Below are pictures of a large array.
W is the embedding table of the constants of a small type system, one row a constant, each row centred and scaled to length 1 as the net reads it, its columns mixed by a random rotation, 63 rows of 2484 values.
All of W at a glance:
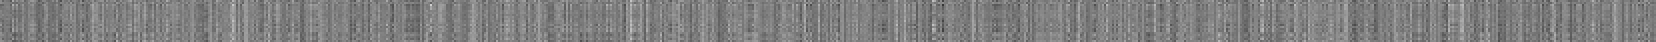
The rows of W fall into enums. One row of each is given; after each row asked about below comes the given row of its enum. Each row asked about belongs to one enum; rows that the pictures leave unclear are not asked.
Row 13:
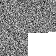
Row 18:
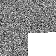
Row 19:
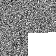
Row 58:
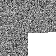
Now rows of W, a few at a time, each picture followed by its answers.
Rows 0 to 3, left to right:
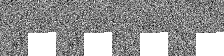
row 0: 19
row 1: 19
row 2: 18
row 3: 13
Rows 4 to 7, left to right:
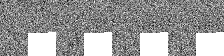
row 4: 13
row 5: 19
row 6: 18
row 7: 18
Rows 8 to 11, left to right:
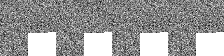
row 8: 18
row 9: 13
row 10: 18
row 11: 18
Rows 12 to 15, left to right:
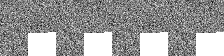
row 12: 18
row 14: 18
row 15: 13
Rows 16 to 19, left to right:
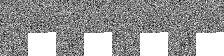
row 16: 18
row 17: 58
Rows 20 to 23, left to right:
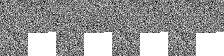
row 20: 13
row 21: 18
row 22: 13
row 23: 13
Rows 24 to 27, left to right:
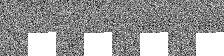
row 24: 13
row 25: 58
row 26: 18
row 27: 18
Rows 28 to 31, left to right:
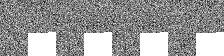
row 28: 13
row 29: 18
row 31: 58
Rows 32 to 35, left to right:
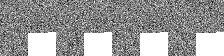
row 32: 18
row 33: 19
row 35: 13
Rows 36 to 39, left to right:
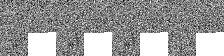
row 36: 58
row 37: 19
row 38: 19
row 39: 18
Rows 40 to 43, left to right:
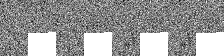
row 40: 13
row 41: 18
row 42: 19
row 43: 19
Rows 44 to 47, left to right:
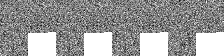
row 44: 18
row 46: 18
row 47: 19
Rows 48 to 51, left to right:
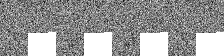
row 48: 13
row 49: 58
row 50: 19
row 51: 13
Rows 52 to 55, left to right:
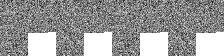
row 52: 58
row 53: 13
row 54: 58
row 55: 13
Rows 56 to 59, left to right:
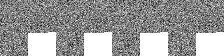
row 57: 19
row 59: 18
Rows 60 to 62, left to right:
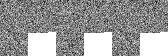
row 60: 13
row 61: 58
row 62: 13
